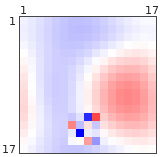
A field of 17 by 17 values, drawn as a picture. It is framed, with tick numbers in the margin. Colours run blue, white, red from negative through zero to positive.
Average level on the scale: 50%. Odd patch: rougher, in the bottom middle. Ninth with the highest average: middle right. Roughest part: bottom middle.
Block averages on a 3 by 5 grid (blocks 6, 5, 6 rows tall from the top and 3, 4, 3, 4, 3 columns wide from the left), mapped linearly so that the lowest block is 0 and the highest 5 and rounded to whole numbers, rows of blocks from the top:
10012 | 20255 | 21134
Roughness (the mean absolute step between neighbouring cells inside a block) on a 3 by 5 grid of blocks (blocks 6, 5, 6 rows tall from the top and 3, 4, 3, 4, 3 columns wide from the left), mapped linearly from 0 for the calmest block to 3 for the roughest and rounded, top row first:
0 0 0 0 0 | 0 0 0 0 0 | 0 0 3 0 0
